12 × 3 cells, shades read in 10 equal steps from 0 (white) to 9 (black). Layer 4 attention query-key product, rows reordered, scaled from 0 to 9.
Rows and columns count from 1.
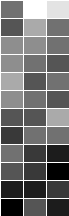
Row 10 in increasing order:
6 7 9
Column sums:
67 62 68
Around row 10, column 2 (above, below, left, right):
7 8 6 9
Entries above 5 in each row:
0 1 0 1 1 1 2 1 2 3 3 3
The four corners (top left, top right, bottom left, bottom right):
5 1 9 8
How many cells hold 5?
9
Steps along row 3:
same up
